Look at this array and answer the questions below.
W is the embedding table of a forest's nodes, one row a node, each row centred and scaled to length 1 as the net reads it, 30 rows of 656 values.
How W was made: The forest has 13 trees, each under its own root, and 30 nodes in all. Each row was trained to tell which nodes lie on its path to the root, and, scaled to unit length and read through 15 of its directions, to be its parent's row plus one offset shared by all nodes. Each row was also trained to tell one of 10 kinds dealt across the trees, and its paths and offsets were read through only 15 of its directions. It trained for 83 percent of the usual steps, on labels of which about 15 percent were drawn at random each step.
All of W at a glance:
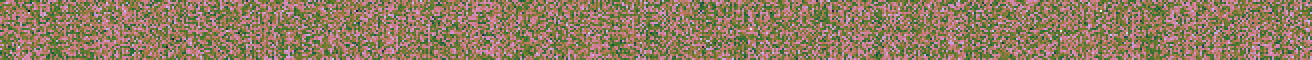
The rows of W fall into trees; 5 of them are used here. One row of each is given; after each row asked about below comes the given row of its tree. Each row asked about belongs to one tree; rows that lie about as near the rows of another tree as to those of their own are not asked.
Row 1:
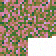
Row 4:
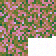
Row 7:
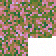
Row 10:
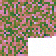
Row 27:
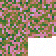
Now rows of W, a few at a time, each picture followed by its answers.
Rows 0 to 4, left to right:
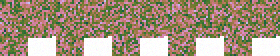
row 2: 10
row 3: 4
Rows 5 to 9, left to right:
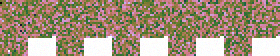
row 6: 10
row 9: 1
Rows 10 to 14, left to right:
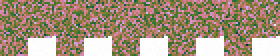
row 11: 1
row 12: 4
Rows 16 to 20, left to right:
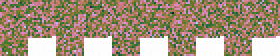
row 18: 4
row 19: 4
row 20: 10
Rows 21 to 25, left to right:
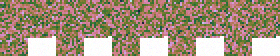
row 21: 7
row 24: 7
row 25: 4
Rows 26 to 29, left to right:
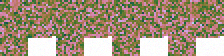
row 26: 7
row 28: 10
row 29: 7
